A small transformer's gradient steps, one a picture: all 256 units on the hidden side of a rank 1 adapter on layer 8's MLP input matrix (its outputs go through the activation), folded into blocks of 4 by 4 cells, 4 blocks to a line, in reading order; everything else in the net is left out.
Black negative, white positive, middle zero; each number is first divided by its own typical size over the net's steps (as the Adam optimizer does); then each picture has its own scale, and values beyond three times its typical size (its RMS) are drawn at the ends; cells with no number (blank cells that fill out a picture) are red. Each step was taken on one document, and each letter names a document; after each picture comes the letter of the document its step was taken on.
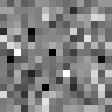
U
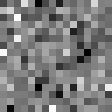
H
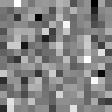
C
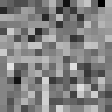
U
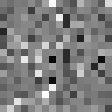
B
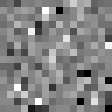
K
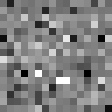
K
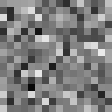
U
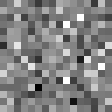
C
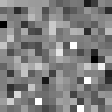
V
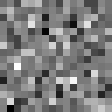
H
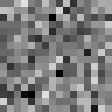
U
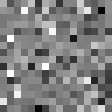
V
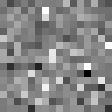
K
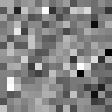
V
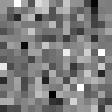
C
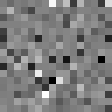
B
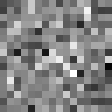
V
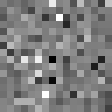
B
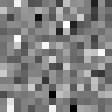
C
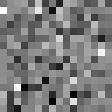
C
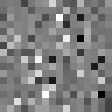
B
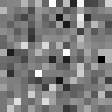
B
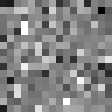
V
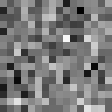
U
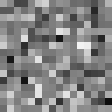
H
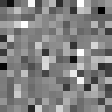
V
